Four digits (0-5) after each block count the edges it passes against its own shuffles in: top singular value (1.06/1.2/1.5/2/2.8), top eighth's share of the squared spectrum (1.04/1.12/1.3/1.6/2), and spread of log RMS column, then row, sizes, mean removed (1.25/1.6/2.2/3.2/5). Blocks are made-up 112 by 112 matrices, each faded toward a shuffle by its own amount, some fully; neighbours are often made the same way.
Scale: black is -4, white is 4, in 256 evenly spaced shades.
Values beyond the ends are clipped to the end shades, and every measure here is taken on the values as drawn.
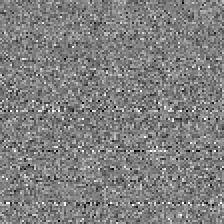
2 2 0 3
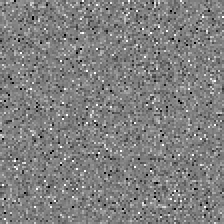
2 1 0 0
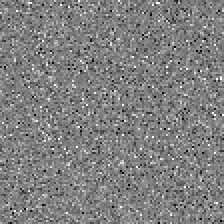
1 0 0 0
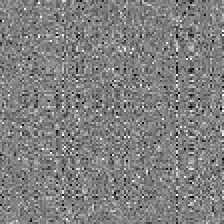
5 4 3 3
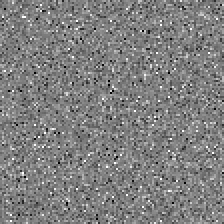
0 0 0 0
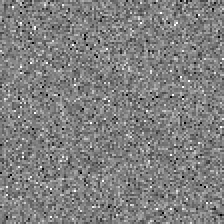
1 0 0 0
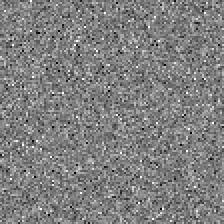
0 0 0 0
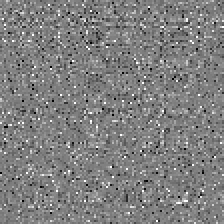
4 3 1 2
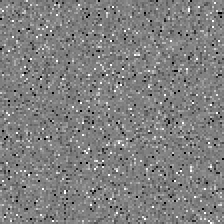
0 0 0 0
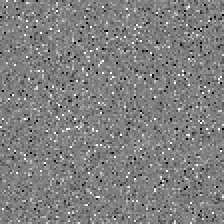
0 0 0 0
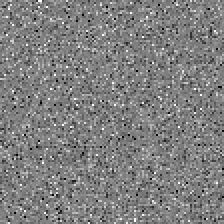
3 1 0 0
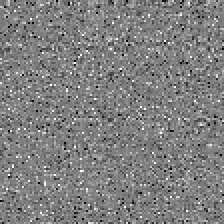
4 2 0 1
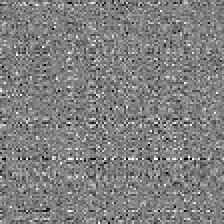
5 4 3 3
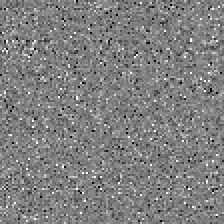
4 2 1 1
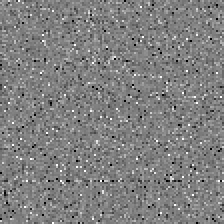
3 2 0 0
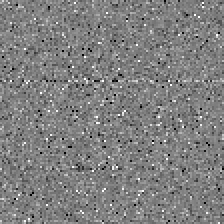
3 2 0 1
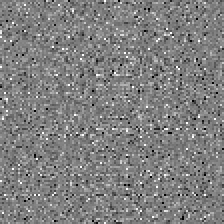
4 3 1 1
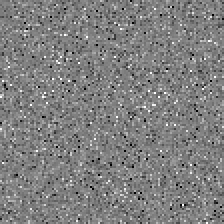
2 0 0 0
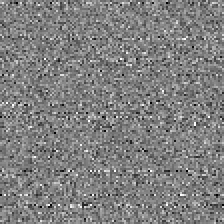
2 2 0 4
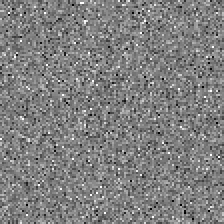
0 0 0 0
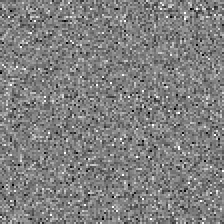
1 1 0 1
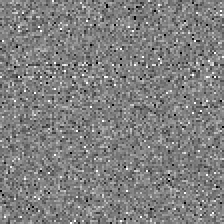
1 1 0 1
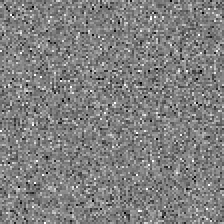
0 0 0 1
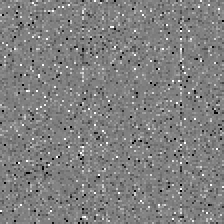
3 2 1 0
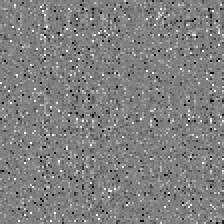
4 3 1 1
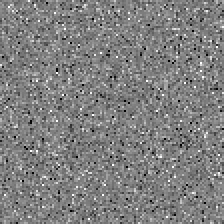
0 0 0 0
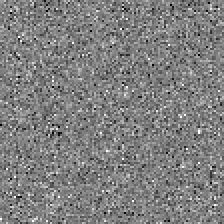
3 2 2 1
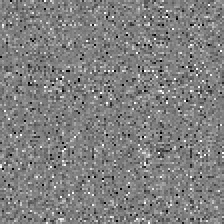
4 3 1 2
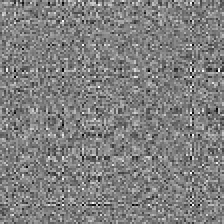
5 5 3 3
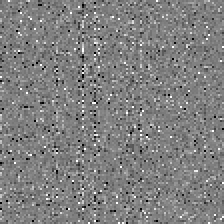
3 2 2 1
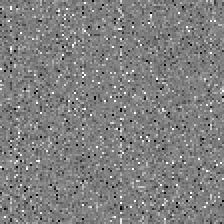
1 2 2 0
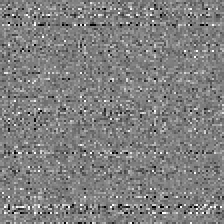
2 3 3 4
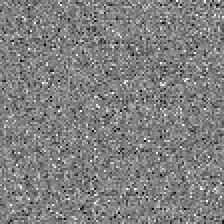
3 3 1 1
